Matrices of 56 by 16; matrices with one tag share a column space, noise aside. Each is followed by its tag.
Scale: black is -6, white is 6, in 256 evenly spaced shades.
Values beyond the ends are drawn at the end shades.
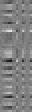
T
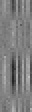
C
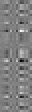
T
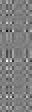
T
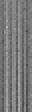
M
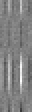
C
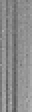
M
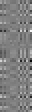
T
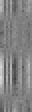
C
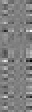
T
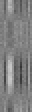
C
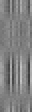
C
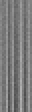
M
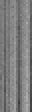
M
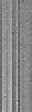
M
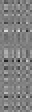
T
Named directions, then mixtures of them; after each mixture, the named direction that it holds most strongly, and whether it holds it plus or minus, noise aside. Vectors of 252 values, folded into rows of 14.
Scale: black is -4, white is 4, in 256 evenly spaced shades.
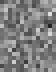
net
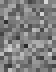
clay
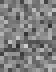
clay, minus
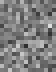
net, minus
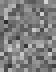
clay, plus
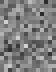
clay, minus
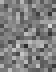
net, minus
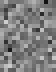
clay, minus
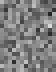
net, minus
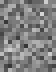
clay, plus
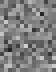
clay, minus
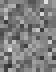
clay, plus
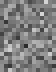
clay, plus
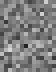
clay, plus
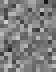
clay, minus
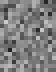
net, minus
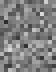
clay, plus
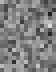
net, minus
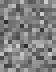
clay, plus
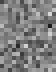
net, plus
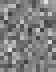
net, plus
